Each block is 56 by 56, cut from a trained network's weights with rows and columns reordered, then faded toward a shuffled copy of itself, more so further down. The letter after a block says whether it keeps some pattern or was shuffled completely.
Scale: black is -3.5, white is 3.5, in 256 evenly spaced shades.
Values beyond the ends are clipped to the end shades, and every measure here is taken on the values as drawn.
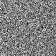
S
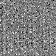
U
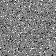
S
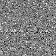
U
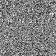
U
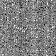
U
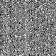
U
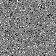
S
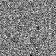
U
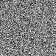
S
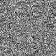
U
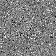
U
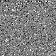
U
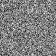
U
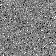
S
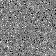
S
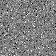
S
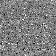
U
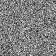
S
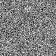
S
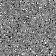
S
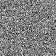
U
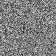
S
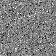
S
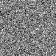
U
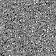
U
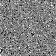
S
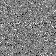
U
